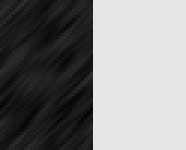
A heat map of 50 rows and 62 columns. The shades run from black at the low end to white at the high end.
The table splits into one row of 2 panels. Panel 1,1: very low, slanting up to the right, faint in contrast. Panel 1,2: very high, flat.
